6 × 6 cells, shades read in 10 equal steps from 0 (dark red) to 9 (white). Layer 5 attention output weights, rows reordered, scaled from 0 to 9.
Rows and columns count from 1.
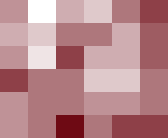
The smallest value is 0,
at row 6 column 3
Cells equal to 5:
6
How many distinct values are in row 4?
3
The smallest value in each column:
2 4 0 4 2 2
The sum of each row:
33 30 30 28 27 17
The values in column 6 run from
2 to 4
